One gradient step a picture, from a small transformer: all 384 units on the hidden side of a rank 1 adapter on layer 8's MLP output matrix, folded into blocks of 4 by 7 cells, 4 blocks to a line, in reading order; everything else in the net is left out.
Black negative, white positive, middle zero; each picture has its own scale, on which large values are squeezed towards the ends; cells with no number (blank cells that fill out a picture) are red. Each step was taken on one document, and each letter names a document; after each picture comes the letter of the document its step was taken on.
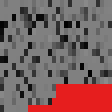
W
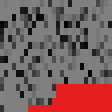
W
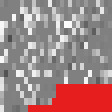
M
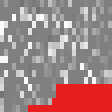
M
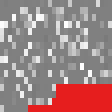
W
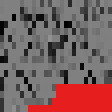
M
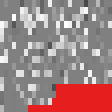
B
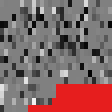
B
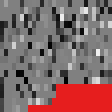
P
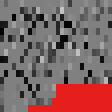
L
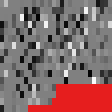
L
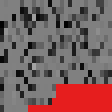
B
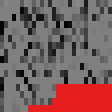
M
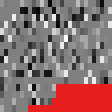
B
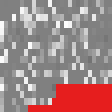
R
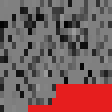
L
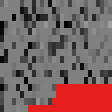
R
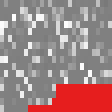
W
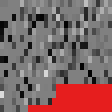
M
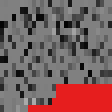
R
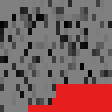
W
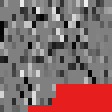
R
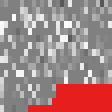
L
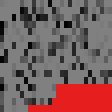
R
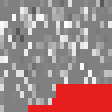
W
